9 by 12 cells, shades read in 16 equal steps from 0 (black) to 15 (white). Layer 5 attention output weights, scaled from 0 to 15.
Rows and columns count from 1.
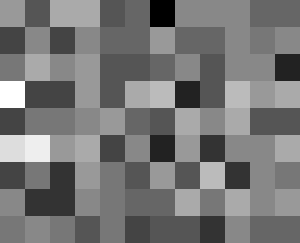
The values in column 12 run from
2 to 10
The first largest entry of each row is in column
3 7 2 1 8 2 9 8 2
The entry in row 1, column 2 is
5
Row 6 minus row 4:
-2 10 5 1 -1 -2 -9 7 -2 -3 -1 0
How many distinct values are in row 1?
6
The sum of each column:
71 66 55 76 55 56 53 63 56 74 65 63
